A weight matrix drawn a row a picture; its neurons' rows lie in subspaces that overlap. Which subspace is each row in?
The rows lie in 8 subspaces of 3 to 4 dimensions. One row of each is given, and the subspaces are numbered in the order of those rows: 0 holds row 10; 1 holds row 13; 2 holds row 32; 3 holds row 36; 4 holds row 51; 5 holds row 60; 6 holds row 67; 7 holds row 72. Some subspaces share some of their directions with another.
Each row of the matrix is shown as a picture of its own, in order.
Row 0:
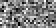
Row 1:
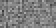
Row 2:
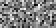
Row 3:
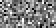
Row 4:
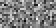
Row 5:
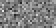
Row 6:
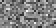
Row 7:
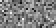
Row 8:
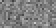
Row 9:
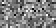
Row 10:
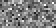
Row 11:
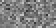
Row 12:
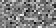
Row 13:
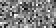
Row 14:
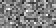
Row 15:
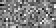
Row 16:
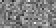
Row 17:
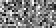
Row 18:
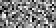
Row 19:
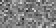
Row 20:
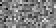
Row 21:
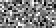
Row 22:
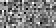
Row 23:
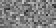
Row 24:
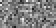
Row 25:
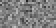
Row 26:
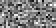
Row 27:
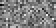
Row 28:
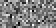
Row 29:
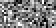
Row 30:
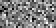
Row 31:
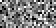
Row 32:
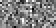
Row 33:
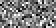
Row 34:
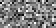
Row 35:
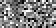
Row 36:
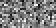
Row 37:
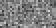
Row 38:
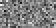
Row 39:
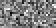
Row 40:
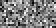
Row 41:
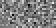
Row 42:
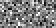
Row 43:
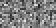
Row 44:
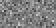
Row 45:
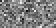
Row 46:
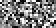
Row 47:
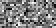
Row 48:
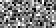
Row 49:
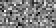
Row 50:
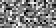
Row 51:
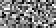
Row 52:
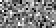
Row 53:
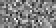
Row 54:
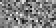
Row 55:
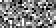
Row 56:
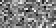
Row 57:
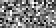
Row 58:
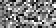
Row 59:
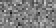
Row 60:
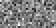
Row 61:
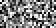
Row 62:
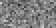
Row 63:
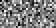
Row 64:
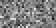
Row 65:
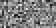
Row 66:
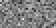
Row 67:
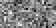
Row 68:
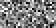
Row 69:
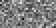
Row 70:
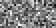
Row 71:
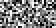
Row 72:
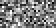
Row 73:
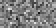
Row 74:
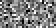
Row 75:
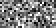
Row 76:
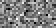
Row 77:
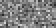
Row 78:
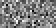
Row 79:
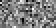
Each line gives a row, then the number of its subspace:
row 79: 2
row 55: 5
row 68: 4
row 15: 7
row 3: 0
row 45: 5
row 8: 6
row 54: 2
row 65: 1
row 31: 4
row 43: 3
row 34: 5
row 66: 0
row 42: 5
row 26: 1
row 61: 4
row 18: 4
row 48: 5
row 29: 6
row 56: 6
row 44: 5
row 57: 7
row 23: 4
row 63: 6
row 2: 3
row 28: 2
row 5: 1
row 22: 1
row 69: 0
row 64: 5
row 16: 6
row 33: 5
